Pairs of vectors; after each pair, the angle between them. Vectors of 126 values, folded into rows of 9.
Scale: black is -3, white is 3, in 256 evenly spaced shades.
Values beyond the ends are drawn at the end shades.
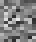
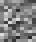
nearly parallel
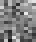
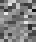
orthogonal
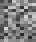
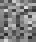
nearly parallel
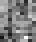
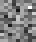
orthogonal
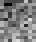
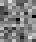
orthogonal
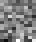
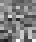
nearly parallel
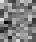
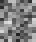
nearly opposite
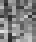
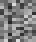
partly aligned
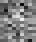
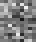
nearly opposite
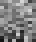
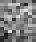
partly aligned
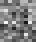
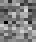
nearly opposite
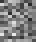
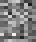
nearly parallel
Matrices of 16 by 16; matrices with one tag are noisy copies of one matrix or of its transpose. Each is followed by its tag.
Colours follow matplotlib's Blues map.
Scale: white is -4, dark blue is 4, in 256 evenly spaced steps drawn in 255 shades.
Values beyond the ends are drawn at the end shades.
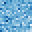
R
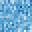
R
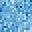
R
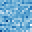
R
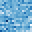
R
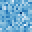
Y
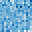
R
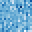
R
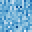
R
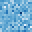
Y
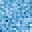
R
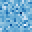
Y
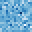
Y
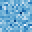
Y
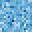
Y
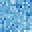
R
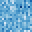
R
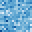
R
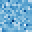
Y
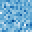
Y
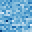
R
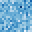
R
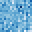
R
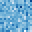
R
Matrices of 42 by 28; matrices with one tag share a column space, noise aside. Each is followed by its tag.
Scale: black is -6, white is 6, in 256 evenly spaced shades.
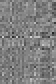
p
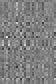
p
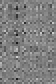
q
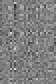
q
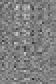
q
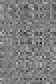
q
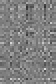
q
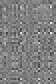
q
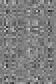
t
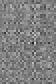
q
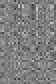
q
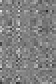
t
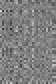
t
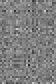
t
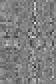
p
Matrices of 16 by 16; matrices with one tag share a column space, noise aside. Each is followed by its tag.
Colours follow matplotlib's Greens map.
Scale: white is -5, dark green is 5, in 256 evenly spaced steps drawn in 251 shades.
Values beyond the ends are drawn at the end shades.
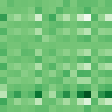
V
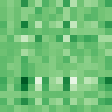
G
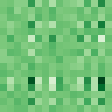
G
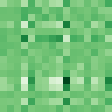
G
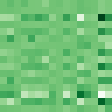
V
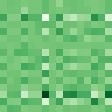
V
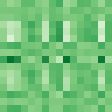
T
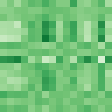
T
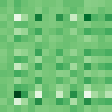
V
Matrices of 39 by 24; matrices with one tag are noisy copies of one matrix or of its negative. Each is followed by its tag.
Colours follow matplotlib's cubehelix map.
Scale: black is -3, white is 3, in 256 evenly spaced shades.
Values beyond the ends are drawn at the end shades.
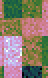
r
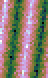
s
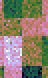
r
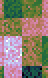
r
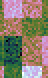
r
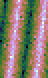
s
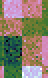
r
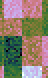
r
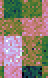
r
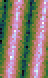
s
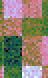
r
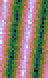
s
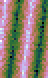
s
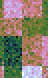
r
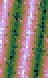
s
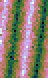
s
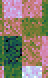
r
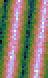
s
